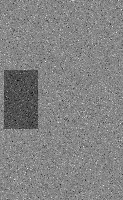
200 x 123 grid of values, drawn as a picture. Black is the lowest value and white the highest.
Average level on the scale: 50%. Odd patch: lower, in the middle left. Ninth with the lowest average: middle left.
